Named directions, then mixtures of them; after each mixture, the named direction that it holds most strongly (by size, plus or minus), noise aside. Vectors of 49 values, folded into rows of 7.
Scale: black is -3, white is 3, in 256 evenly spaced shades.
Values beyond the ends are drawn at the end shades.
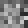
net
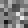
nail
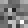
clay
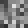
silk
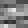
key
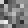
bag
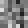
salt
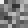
bag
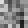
salt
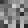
silk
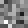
bag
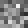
net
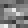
key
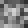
net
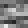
key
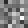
nail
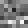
clay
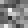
key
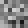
clay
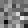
nail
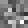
clay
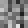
salt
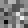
nail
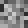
net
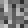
silk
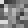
bag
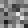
nail
